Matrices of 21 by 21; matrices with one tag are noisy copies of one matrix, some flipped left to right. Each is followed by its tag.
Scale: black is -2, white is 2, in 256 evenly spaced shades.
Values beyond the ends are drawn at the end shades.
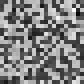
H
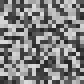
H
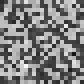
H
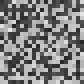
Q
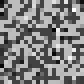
H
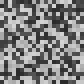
Q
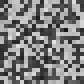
H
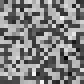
H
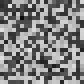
Q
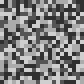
Q
